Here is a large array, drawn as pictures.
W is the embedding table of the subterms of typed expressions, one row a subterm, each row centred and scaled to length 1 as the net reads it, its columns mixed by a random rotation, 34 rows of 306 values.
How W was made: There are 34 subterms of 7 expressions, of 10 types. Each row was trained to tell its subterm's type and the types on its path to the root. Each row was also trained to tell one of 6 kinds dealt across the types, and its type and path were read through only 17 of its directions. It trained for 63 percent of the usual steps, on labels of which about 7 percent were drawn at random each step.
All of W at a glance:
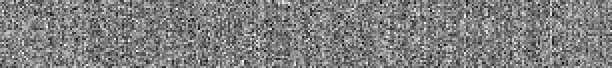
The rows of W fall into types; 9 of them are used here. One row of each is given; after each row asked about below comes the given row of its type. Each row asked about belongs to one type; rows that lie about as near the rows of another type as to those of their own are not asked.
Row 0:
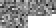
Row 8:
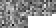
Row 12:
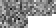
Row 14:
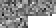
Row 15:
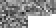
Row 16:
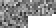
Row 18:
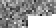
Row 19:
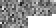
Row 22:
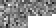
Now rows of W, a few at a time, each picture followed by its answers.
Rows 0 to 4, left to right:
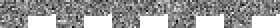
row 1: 22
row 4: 19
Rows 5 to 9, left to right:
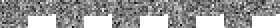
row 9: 16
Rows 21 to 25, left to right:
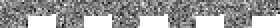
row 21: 18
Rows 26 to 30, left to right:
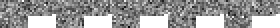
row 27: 18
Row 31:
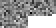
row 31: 16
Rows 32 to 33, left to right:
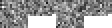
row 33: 8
